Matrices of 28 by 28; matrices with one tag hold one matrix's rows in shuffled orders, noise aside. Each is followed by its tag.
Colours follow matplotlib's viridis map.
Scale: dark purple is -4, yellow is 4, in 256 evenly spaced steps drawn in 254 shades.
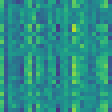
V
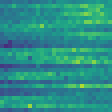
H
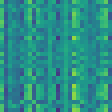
V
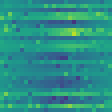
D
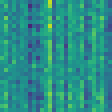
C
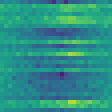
D
